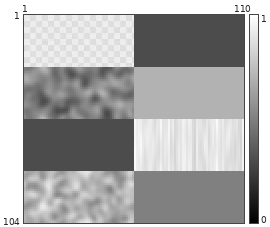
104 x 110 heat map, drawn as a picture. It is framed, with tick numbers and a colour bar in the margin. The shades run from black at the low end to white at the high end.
The table splits into 4 rows of 2 panels. Panel 1,1: very high, checkered, faint in contrast. Panel 1,2: low, flat. Panel 2,1: middling, blotchy. Panel 2,2: high, flat. Panel 3,1: low, flat. Panel 3,2: very high, streaked downward, faint in contrast. Panel 4,1: high, blotchy. Panel 4,2: middling, flat.
